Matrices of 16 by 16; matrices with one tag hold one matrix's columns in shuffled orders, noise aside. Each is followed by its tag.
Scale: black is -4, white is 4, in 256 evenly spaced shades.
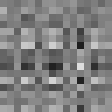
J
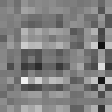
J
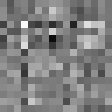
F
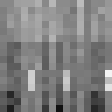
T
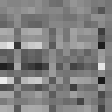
J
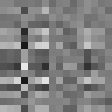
J
